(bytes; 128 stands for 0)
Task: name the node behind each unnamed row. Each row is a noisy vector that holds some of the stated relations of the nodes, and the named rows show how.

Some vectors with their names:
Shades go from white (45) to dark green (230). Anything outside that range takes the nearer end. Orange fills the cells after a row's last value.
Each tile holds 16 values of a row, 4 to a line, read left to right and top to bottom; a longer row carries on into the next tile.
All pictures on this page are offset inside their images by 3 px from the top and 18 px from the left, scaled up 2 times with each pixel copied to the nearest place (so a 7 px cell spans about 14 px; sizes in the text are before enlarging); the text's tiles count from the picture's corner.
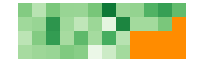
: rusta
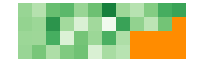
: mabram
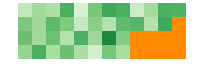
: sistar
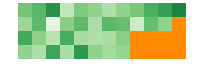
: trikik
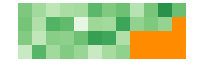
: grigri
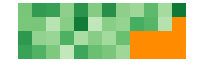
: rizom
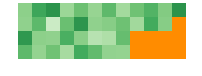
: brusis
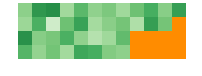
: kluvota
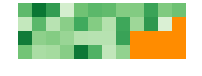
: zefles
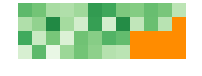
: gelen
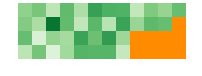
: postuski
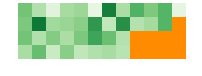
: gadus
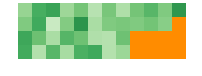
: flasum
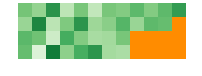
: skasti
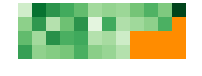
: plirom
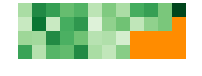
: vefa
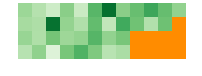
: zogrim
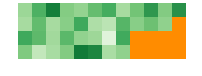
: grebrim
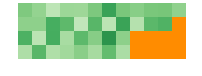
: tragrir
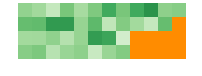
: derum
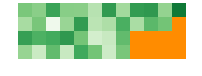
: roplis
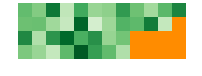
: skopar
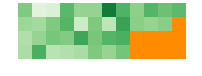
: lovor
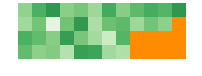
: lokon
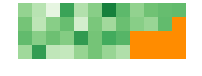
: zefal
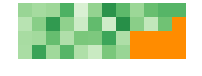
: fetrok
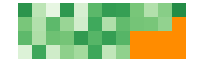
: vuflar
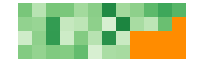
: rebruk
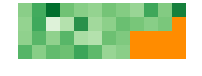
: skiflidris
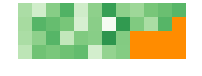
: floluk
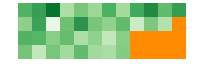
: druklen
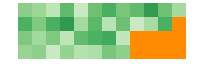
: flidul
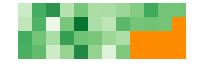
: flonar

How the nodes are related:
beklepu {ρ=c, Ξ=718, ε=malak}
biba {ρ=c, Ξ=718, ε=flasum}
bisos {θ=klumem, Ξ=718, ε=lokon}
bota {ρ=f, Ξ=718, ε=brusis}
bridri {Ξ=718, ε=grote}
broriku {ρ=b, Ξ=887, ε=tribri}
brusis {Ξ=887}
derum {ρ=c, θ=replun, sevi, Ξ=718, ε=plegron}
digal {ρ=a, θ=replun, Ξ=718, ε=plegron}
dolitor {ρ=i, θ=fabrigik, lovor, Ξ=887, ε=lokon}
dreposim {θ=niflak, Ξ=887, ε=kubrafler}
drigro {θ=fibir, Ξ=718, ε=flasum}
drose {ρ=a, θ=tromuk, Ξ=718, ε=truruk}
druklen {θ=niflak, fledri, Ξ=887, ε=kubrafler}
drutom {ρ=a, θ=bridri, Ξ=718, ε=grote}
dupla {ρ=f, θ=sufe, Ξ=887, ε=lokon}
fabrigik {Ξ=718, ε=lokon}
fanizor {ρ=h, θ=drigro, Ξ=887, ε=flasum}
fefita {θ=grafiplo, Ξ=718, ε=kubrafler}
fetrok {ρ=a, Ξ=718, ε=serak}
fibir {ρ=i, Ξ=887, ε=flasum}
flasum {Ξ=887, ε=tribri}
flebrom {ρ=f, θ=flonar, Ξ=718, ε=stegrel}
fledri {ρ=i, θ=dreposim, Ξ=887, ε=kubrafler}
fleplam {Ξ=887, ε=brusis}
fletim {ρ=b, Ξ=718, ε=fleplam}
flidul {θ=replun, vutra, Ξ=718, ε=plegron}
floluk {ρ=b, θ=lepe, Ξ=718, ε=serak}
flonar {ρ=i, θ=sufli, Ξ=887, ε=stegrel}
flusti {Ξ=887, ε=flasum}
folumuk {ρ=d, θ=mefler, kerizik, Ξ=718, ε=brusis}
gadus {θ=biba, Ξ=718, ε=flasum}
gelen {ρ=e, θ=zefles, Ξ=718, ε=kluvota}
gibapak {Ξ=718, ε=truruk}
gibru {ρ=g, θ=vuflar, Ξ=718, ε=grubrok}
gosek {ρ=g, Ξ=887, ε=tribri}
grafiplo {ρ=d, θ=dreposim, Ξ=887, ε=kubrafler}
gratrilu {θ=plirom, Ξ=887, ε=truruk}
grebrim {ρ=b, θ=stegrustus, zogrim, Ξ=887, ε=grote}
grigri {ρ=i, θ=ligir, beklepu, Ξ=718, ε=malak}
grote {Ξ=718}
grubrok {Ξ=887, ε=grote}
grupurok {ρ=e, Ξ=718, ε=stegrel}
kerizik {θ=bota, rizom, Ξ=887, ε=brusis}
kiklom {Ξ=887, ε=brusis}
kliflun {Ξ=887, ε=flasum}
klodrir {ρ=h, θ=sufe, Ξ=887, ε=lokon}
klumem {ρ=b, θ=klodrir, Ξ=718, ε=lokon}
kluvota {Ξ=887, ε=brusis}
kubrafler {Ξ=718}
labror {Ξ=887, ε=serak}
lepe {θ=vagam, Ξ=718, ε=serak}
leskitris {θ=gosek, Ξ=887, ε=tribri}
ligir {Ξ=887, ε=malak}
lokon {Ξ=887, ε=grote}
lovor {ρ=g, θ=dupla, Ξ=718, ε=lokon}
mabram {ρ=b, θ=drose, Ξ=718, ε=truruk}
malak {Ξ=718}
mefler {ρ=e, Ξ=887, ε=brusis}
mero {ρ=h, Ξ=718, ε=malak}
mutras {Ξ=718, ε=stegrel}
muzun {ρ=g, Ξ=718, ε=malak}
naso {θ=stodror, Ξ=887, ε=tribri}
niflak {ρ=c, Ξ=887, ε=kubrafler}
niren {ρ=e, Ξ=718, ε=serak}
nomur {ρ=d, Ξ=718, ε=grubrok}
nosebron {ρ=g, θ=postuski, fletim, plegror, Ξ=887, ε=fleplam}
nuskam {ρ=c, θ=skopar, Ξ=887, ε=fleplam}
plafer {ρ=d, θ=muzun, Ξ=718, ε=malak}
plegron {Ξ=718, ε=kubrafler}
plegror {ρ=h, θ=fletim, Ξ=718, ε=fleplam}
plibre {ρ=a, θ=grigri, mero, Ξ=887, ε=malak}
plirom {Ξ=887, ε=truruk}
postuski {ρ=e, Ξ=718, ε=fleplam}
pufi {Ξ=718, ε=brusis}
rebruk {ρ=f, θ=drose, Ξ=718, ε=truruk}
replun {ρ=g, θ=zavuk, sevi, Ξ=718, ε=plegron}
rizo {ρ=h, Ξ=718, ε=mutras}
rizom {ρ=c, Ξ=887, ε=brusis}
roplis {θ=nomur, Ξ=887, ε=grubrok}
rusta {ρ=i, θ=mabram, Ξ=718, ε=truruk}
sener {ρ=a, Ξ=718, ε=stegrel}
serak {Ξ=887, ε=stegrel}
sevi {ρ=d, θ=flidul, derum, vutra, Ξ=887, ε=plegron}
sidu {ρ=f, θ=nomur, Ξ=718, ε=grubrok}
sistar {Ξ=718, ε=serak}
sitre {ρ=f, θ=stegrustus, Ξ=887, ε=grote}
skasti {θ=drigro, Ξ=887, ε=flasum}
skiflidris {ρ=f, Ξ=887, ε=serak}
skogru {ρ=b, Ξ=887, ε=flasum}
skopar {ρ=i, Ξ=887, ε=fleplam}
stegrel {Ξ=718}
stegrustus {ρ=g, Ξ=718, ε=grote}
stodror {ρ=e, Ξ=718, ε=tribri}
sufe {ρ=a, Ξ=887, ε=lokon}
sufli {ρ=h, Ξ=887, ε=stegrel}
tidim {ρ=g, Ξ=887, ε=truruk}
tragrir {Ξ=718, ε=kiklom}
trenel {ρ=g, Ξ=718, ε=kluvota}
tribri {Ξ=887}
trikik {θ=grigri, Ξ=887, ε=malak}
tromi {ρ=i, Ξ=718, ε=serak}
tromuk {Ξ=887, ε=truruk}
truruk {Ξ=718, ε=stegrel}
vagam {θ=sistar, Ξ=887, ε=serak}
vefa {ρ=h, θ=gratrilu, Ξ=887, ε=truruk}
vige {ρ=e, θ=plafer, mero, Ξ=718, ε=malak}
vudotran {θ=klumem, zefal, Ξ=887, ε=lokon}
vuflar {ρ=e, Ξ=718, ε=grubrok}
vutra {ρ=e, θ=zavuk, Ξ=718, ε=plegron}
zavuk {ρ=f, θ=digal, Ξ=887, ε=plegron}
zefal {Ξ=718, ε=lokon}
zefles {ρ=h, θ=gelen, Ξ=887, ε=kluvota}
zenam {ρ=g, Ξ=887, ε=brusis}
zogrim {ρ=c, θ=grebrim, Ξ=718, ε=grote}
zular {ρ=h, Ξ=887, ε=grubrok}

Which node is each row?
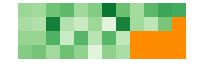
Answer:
drose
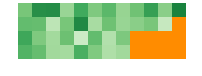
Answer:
niflak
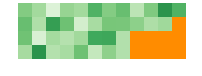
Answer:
beklepu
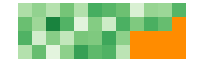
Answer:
fletim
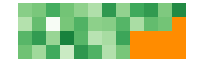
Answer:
vudotran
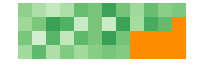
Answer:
trenel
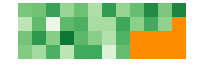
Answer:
dolitor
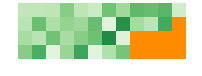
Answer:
flebrom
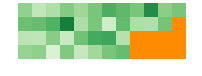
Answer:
replun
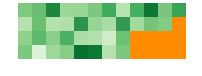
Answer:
sitre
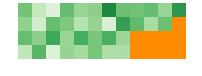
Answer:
nomur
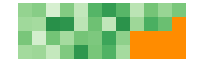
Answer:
plegror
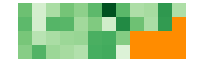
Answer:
bridri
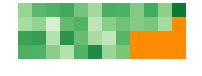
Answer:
sufe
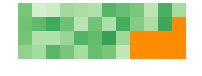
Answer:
drigro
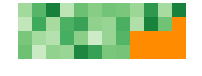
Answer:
nosebron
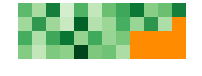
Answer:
nuskam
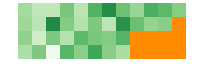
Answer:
stegrustus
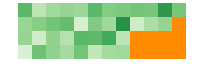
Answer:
vige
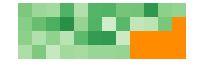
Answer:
vutra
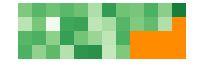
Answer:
klodrir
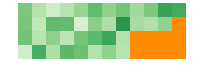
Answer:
plafer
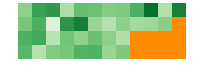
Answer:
sevi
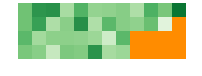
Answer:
gosek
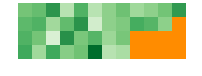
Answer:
fibir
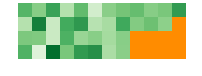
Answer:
fanizor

